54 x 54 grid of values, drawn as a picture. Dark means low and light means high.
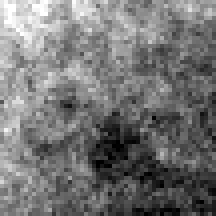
Stripes: none. Slope: up to the top left. Mirror symmetry: none. Grain: blotchy. Ninth with the highest average: top left.
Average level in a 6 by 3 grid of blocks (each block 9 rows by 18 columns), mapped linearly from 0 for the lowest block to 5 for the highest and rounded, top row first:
5 4 3
4 3 2
3 2 2
3 1 1
2 0 1
2 1 0
